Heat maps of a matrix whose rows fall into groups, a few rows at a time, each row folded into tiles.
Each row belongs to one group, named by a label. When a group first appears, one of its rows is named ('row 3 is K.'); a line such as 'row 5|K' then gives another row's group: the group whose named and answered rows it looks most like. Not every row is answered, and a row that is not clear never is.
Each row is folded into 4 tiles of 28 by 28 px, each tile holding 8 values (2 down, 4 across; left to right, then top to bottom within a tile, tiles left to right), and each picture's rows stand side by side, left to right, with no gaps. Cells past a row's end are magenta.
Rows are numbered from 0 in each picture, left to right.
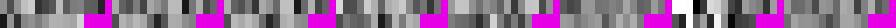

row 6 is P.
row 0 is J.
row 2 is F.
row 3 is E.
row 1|F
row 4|P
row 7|F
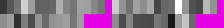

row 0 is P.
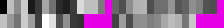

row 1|J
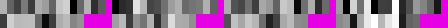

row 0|F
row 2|F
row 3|J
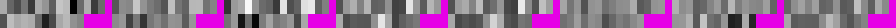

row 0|F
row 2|P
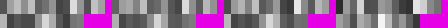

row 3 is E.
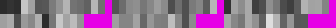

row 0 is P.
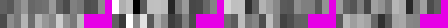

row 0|J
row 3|F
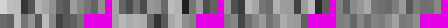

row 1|F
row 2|E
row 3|J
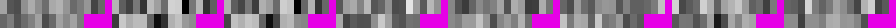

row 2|F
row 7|E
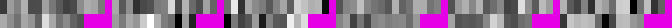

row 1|J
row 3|P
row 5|F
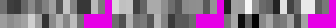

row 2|P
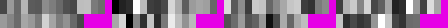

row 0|E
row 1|P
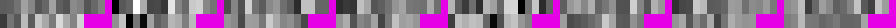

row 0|J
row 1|P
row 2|E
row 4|F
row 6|P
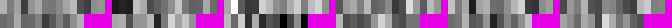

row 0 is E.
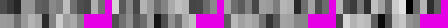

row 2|F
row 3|F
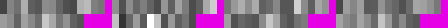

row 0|E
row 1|J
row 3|E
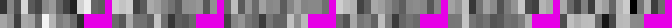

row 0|E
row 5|F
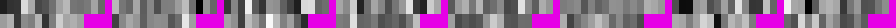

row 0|P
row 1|J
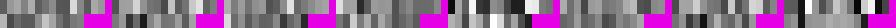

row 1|P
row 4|E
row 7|E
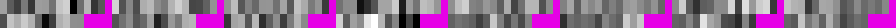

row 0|F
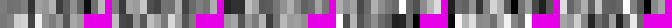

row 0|J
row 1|J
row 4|J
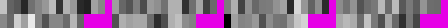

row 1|F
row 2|J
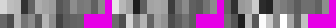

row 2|J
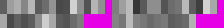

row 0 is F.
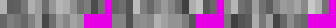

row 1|E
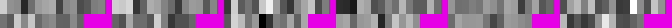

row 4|F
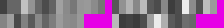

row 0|P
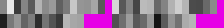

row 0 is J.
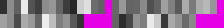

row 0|E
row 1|J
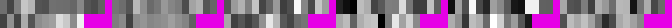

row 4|E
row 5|F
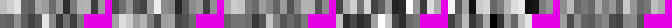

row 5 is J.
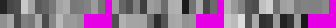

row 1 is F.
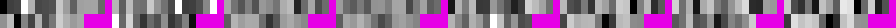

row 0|P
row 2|F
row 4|E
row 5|F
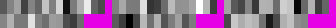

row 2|F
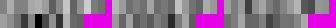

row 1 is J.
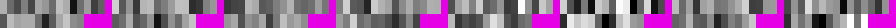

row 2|P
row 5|F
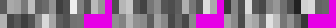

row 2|E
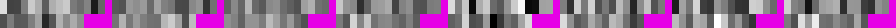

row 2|E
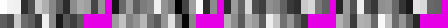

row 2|E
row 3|E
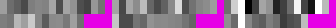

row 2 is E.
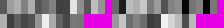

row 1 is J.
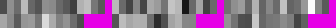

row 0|E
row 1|F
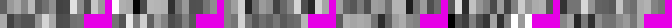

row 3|F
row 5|P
